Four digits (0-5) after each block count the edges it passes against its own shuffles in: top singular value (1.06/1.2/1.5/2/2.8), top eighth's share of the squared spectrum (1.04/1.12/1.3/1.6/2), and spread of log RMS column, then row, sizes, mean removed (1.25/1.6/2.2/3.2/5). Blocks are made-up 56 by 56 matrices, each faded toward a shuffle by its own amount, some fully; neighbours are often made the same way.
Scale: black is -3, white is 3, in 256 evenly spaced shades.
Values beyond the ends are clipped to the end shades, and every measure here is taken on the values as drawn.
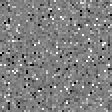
1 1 0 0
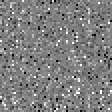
1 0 0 0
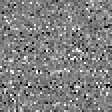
2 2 0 2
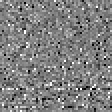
2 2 0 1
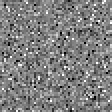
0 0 0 0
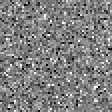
1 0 0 0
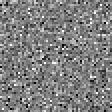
1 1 0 0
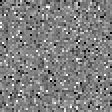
2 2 1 0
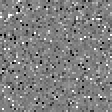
0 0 0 0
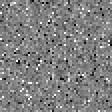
1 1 0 0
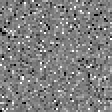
0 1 0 0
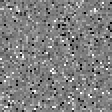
1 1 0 0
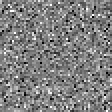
1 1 0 0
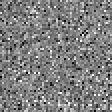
2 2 0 0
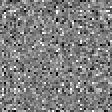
3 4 2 2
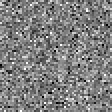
0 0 0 0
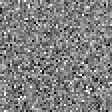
0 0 0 0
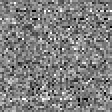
1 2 0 3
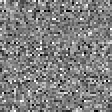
1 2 0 3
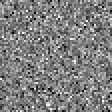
0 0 0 1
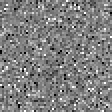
0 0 0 0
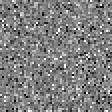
2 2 0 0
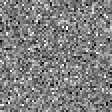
1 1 0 0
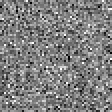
2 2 0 0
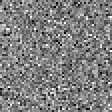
2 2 0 1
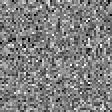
3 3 1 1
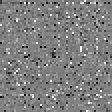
3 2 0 1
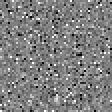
2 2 1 0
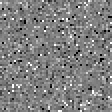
2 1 0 0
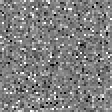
2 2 0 0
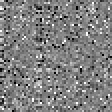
3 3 2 1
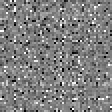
3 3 2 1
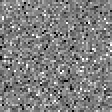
1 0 0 0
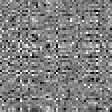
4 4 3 3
